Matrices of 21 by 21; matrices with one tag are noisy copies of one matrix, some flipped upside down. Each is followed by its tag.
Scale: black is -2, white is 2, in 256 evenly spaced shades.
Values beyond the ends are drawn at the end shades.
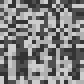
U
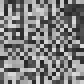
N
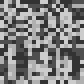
U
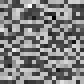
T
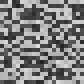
T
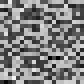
T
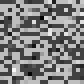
T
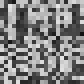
U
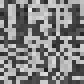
U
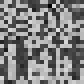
U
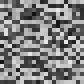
T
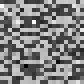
T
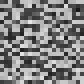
T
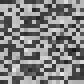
T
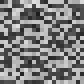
T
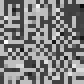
N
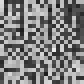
N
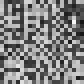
N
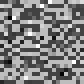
T
